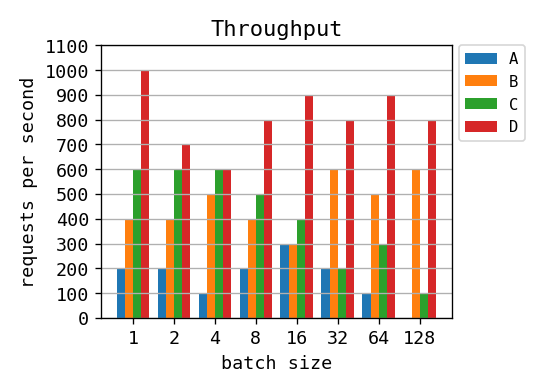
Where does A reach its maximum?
16
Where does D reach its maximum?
1
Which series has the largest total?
D
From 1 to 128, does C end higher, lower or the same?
lower
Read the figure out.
Title: Throughput
x-axis: batch size, ticks 1 2 4 8 16 32 64 128
y-axis: requests per second, ticks 0 100 200 300 400 500 600 700 800 900 1000 1100
Legend: A, B, C, D
Values:
A: 200 200 100 200 300 200 100 0
B: 400 400 500 400 300 600 500 600
C: 600 600 600 500 400 200 300 100
D: 1000 700 600 800 900 800 900 800
